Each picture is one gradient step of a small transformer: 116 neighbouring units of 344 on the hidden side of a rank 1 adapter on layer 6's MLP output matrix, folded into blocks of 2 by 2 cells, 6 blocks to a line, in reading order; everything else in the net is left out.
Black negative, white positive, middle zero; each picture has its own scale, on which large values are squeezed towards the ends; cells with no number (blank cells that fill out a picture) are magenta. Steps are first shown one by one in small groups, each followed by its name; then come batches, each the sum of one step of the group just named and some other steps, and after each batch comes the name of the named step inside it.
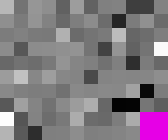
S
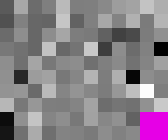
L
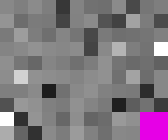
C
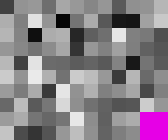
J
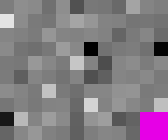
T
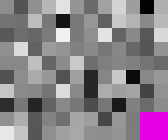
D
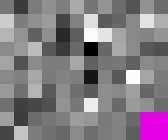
J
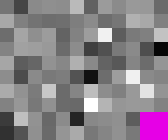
L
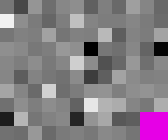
T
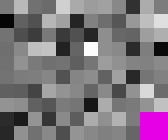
L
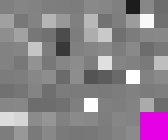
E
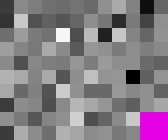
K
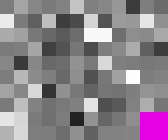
E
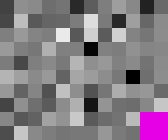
K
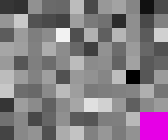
K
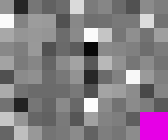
E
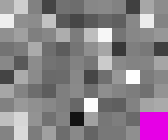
E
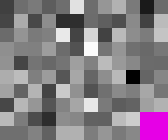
K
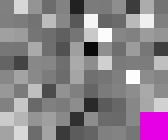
E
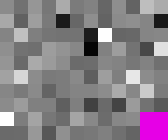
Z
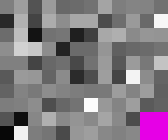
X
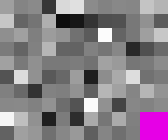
Z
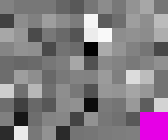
X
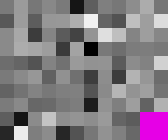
X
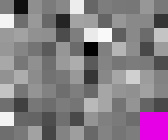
Z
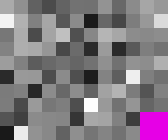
X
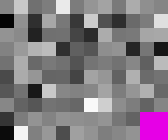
X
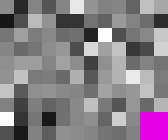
Z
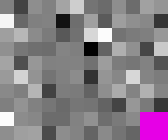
Z
